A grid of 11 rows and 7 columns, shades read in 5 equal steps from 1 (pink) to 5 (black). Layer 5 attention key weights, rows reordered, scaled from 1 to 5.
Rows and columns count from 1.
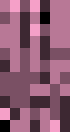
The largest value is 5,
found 2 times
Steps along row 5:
down up down up down same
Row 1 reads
2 1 3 1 4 2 2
